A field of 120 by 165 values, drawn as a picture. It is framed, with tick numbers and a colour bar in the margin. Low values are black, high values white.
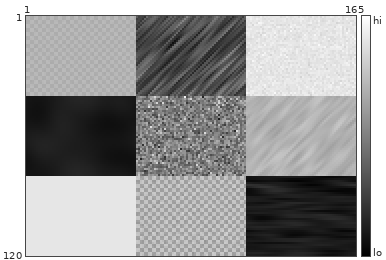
The table splits into 3 rows of 3 panels. Panel 1,1: high, checkered, faint in contrast. Panel 1,2: low, slanting up to the right. Panel 1,3: very high, fine-grained, faint in contrast. Panel 2,1: very low, smooth, faint in contrast. Panel 2,2: middling, fine-grained, strong in contrast. Panel 2,3: high, slanting up to the right, faint in contrast. Panel 3,1: very high, flat. Panel 3,2: high, checkered. Panel 3,3: very low, streaked across, faint in contrast.
